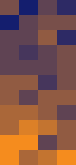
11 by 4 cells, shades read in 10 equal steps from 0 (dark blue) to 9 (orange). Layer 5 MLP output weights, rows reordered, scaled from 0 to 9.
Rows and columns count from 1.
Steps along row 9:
up down down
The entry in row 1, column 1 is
4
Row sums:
8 11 12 12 13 16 18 20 26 26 31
